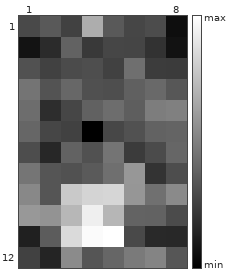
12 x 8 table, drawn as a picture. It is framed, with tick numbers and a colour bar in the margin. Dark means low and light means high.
Ninth with the highest average: bottom middle. Average level on the scale: 40%. Odd patch: higher, in the bottom middle.
